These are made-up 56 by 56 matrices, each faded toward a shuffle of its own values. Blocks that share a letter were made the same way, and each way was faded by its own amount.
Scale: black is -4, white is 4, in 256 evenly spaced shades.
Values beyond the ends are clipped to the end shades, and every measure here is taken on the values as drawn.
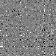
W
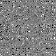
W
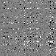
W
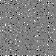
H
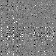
W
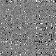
W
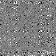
W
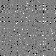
H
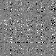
W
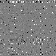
H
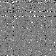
W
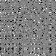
H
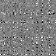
W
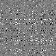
W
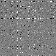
W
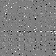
H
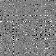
W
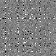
W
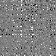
W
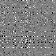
W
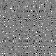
H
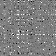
H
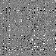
W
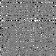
W
